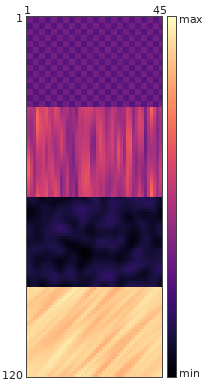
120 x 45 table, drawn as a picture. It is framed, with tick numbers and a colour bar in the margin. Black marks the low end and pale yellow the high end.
It is made of 4 by 1 panels. Panel 1,1: low, checkered, faint in contrast. Panel 2,1: middling, streaked downward. Panel 3,1: very low, blotchy, faint in contrast. Panel 4,1: very high, slanting up to the right, faint in contrast.
